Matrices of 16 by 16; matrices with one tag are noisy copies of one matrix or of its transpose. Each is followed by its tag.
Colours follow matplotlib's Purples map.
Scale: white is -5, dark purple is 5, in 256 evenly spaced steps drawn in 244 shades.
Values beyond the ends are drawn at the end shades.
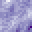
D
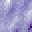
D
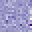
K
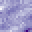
D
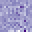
K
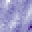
D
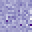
K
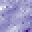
D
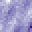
D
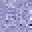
K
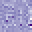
K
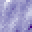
D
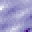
D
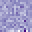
K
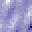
D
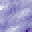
D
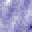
D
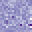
K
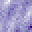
D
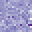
K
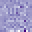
K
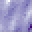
D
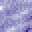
D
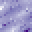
D
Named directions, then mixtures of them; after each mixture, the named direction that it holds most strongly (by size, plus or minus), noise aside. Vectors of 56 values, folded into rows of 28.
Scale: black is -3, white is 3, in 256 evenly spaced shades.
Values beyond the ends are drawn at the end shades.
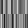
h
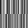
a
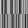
a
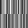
a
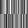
a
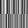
a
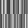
a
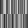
h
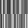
h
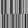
a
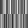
h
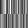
a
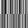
a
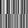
a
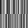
a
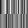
a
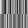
a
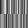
a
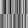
a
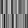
h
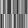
h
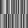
a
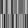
h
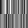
a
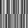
a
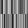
h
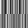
a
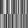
a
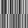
a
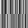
a
